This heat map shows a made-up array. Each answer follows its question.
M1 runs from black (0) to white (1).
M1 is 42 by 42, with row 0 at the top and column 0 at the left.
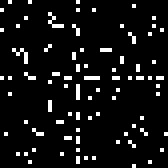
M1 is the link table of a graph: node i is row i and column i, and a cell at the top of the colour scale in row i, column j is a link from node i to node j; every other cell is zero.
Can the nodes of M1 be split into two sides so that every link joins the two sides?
no
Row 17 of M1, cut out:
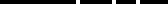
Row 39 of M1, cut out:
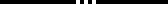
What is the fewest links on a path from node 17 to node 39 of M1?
2
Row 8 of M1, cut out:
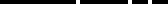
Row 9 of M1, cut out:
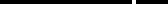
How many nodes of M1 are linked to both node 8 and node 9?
0
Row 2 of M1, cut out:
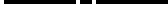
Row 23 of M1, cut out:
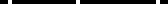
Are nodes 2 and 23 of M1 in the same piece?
yes
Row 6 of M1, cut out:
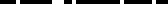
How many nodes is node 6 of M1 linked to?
7
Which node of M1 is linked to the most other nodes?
node 19
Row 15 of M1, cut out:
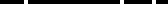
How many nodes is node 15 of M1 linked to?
3
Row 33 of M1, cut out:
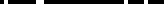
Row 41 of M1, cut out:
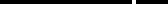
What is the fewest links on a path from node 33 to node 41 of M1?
1
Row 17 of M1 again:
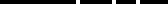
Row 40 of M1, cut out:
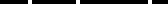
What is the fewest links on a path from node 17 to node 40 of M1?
2
